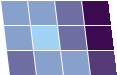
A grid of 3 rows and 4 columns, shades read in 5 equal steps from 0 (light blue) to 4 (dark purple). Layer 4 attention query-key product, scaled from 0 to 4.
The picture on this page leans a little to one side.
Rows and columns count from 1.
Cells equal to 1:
5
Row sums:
8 7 7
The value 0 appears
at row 2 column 2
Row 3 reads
2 1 1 3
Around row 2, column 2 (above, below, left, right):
1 1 1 2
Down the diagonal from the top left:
1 0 1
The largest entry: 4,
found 2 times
